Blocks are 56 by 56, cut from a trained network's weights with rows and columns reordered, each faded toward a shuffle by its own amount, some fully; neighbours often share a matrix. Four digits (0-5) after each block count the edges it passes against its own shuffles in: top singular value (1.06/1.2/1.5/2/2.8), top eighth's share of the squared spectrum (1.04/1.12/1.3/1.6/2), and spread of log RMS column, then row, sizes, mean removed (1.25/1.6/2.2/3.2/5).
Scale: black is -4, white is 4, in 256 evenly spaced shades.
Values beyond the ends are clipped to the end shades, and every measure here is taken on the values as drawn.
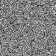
1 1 0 0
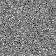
0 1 0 0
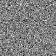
2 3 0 1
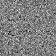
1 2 1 1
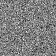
1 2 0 0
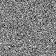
1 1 0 0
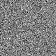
0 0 0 0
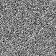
1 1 0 0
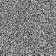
2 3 1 1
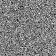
0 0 0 0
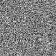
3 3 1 1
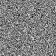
2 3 1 0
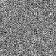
3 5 2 1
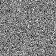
0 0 0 0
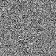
3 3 1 0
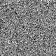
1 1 0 0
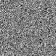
2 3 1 0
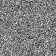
0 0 0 0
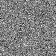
1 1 0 0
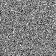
1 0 0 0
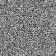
2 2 0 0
